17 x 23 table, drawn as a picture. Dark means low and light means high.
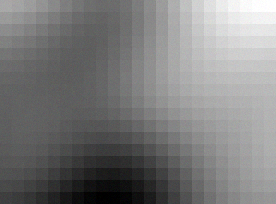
Stripes: none. Roughest part: bottom middle. Slope: up to the top right. Histogram: bell-shaped. Calmest part: middle left. Ninth with the highest average: top right. Ninth with the lowest average: bottom middle.
